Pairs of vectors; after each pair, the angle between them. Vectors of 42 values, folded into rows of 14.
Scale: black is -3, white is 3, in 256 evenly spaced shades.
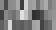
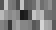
nearly opposite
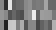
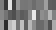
nearly parallel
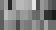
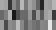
orthogonal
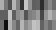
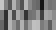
nearly parallel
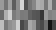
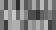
partly aligned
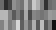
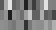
partly opposed
